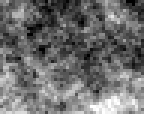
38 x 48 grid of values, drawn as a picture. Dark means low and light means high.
The field climbs toward the bottom. The ninth with the highest average is the bottom right. There are no regular stripes. The texture is blotchy. No row or column stands out.
